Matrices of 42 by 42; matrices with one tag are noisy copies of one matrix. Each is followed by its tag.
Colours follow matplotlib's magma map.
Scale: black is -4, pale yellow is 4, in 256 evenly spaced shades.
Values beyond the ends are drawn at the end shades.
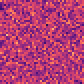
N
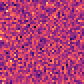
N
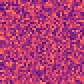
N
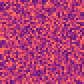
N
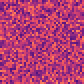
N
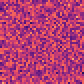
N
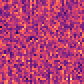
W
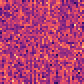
W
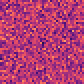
N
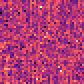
W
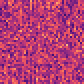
W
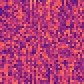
W
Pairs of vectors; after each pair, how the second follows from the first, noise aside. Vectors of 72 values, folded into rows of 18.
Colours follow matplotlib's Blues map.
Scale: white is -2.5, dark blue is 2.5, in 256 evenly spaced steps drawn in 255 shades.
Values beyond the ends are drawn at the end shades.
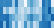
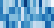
sign-scrambled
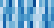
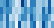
reversed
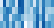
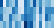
negated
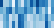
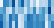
negated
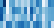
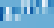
partly zeroed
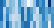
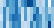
negated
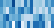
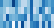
sign-scrambled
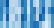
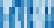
reversed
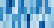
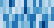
reversed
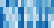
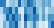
negated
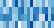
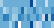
partly zeroed
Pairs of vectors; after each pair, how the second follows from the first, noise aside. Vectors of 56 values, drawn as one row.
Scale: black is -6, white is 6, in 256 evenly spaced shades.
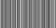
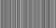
shrunk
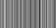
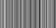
copied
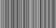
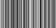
scaled up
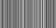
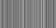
shrunk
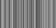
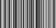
scaled up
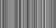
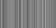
shrunk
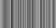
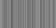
shrunk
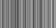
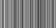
reversed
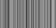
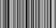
scaled up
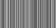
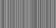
shrunk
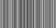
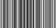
scaled up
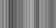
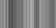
copied
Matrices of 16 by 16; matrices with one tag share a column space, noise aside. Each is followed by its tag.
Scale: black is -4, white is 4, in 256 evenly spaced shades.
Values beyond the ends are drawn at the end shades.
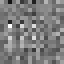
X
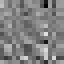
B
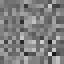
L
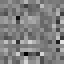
L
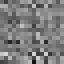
L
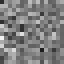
X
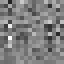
X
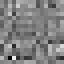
B
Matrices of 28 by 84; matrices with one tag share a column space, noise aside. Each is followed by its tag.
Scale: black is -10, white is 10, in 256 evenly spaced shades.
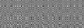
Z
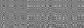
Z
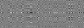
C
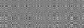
Z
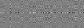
C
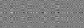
C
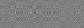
C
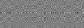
C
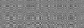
Z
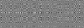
C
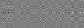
C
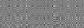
Z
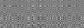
Z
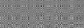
Z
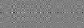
C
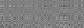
Z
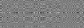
C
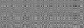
Z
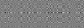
C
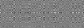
C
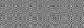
Z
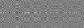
C
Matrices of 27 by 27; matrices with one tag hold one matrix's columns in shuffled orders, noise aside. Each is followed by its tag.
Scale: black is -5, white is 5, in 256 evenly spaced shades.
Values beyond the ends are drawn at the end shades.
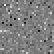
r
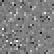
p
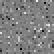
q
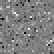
p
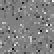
q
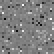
r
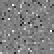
r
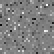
r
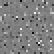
p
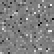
r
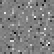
p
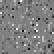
q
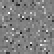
p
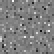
q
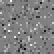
q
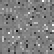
q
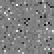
r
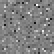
r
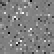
p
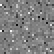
r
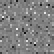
p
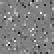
p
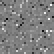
r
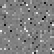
r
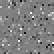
p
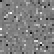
p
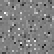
p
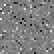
r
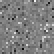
q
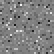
r
